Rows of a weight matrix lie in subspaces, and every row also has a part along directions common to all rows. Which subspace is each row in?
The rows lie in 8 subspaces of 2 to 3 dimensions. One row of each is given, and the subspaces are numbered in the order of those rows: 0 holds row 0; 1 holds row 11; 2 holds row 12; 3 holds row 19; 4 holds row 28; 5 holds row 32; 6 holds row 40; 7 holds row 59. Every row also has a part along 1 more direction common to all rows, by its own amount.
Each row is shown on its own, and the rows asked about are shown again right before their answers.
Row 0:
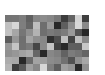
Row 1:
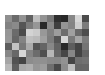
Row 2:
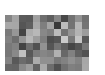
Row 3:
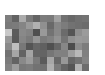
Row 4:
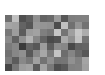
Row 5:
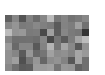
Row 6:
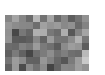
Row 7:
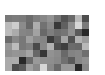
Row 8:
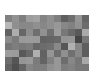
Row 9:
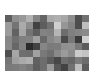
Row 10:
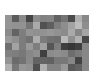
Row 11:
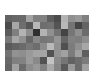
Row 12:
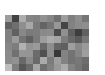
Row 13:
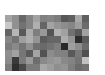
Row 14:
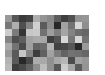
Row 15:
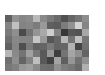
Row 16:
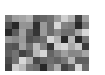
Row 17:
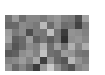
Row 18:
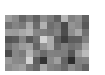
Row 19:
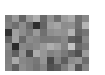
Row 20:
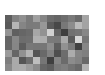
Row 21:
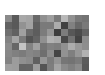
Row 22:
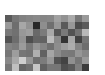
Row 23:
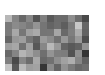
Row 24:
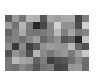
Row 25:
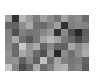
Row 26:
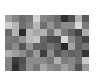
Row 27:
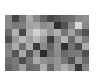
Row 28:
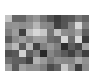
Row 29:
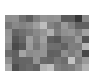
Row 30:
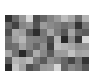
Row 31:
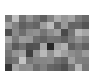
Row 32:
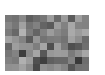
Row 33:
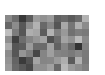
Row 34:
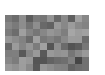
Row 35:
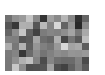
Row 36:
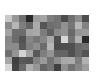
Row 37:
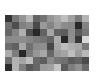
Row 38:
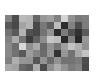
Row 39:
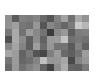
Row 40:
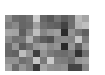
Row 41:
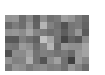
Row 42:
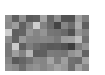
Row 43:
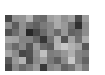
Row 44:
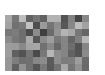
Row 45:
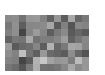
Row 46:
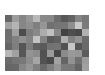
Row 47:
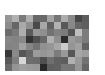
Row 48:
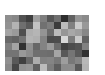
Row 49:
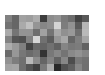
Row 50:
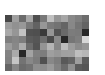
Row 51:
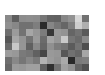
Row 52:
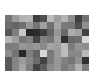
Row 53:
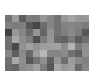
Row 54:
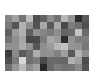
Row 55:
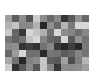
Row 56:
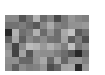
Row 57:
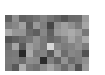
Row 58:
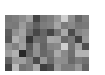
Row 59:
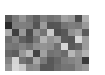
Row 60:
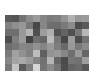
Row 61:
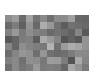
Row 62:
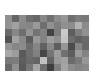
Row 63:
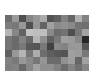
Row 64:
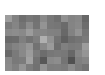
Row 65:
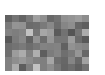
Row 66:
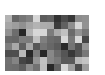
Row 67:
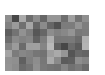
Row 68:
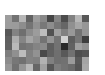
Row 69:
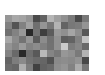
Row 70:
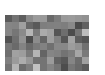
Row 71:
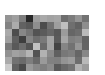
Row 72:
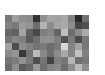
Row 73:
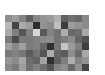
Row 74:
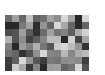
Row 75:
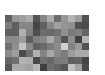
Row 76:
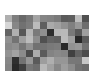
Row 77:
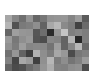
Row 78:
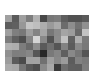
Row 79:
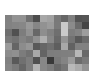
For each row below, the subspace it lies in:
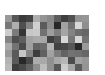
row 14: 0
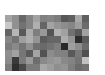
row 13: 7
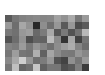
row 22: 1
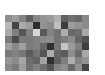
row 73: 1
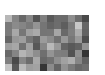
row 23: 4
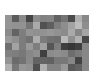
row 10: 5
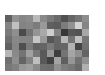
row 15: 7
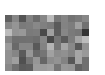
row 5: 0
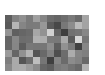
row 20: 7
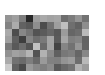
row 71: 4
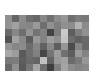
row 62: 6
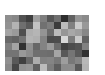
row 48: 2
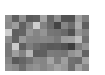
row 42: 3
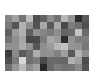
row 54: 4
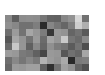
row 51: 6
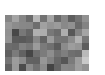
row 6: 4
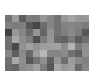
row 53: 3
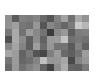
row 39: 6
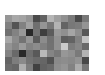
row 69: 1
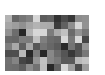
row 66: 4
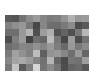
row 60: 1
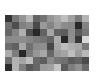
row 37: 4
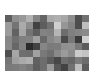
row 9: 3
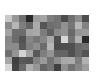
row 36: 4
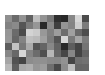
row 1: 6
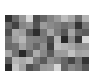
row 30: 4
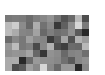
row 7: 0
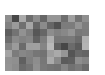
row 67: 1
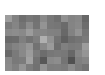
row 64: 5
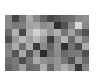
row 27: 4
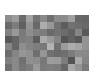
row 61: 5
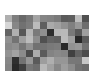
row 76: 7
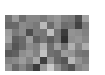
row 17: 6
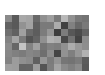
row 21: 2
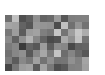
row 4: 2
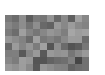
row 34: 5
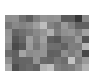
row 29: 6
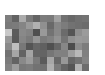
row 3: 3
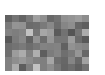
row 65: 1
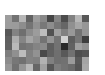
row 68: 0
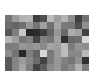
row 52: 1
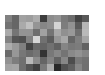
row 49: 3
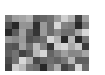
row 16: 0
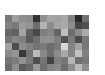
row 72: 6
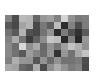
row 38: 2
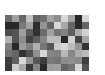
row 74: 0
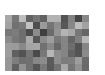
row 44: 1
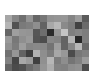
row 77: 7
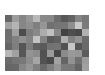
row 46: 7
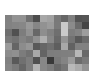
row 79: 6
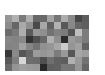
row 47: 4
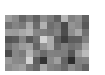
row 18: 5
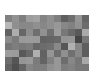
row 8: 7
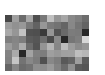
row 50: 0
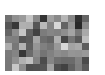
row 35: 3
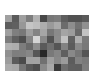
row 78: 3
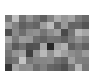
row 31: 2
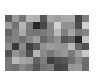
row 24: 3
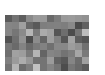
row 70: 1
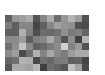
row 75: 6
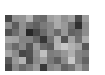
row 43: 5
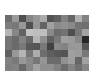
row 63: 1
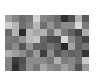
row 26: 7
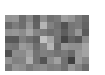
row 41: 5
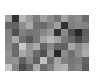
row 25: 2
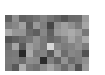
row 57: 2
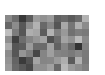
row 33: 0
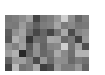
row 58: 6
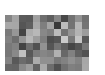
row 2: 2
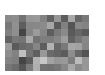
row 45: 5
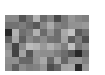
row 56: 3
